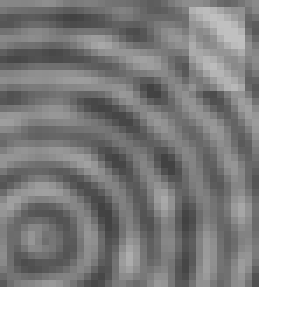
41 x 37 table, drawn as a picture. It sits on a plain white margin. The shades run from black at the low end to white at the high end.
The halves do not mirror each other. An odd patch, higher than its surroundings, sits in the top right. The histogram is bell-shaped. Concentric rings centre on the bottom left. The top right is the ninth with the highest average.
